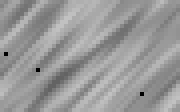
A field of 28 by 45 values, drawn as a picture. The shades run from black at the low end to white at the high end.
The halves do not mirror each other. The values are skewed, with a long tail toward low values. No row or column stands out. No overall slope runs across the table. Three lone cells stand out, each far lower than its neighbours. Streaks slant up to the right.
